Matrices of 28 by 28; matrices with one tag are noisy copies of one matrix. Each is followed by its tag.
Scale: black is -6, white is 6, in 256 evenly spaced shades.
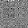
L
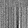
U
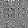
L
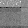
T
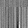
U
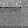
T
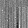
U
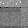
T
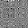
L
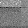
T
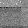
T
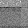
T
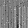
U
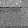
T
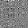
L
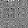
L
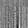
U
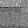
T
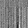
U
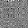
L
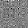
L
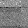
T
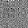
L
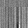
U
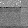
T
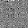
L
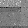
T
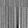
U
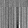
U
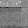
T
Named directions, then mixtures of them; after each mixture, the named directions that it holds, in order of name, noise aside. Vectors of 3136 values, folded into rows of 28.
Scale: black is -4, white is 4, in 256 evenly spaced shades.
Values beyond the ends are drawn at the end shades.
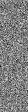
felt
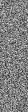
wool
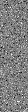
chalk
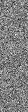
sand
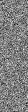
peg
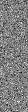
chalk, peg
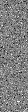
chalk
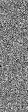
felt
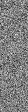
felt, sand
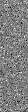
chalk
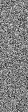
sand, wool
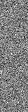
chalk, sand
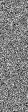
peg, wool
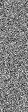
sand, wool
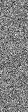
sand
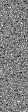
chalk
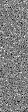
chalk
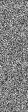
felt, peg
